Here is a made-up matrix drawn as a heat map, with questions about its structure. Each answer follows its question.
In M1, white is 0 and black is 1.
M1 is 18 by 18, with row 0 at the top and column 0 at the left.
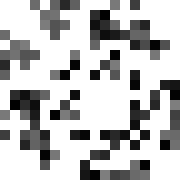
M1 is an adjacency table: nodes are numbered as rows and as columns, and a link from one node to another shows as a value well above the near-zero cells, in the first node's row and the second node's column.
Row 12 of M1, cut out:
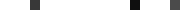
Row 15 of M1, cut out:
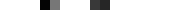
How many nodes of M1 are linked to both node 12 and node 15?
0
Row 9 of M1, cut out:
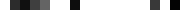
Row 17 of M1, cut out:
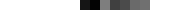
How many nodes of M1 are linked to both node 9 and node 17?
0
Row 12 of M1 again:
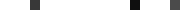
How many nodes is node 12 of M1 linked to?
3
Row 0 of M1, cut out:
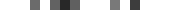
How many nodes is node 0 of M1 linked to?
6
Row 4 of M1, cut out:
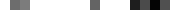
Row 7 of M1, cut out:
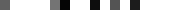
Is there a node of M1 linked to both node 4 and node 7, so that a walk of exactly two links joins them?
yes
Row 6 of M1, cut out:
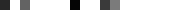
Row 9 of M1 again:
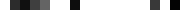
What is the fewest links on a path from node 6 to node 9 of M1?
2
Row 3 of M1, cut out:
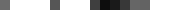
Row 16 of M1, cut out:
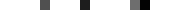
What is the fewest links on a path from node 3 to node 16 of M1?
2
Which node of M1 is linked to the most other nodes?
node 13
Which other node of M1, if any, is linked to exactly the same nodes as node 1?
node 15
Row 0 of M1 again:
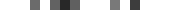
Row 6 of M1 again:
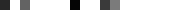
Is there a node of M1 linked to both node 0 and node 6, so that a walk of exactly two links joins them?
yes
